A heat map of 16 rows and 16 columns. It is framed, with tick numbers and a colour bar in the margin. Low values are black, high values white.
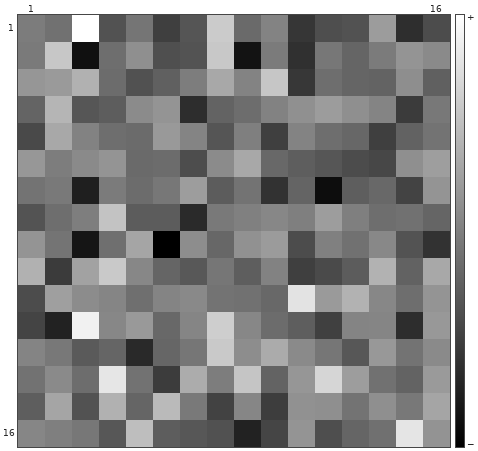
Stripes: none. Mirror symmetry: none. Odd rows or columns: none. Slope: none.
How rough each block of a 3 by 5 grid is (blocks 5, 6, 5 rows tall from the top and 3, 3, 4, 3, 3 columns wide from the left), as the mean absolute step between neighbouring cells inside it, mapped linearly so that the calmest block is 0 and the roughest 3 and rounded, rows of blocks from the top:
3 0 2 0 1 | 2 1 1 1 1 | 1 3 2 1 1
